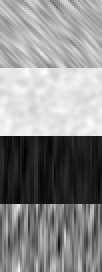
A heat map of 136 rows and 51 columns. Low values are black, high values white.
It is made of 4 by 1 panels. Panel 1,1: high, slanting down to the right. Panel 2,1: very high, blotchy, faint in contrast. Panel 3,1: very low, streaked downward, faint in contrast. Panel 4,1: middling, streaked downward, strong in contrast.
